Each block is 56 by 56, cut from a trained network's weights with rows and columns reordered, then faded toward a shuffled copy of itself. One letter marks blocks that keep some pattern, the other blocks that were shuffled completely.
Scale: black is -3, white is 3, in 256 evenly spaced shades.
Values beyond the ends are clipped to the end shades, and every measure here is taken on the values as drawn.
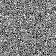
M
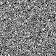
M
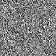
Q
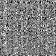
Q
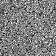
M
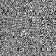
Q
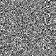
Q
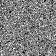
M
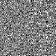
Q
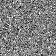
M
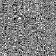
Q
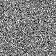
M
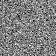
M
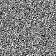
M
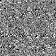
Q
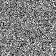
M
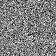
M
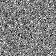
M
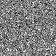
M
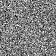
M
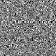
Q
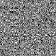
Q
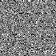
Q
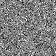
M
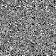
Q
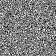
M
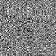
Q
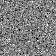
M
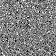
M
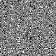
Q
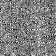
Q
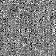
Q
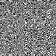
Q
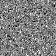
M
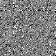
Q
